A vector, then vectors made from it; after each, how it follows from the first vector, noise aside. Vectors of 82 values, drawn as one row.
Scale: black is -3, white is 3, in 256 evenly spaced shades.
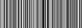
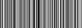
reversed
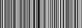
reversed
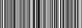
reversed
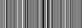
partly zeroed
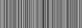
shrunk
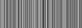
shrunk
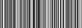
reversed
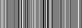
partly zeroed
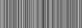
shrunk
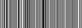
partly zeroed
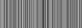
shrunk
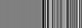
partly zeroed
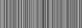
shrunk
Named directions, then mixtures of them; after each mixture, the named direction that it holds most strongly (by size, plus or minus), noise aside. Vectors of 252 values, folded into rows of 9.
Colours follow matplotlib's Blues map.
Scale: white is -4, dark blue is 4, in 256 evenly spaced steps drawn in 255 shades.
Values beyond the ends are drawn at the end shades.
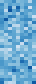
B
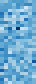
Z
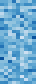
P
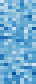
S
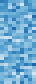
S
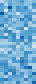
B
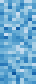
S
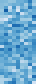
B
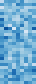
S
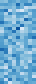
Z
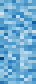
P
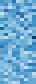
P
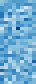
Z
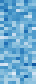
S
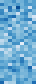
B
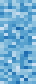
P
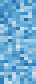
S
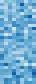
S
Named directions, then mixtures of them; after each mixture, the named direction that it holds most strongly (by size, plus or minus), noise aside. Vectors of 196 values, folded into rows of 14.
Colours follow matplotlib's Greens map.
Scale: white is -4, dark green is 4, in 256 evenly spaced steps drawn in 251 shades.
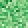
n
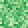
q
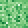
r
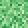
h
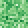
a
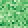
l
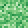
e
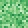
e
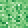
r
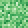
e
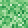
h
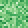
e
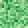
a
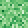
h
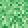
h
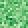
q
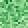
n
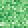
l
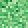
n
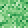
e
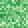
l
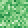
l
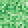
e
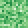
e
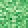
n
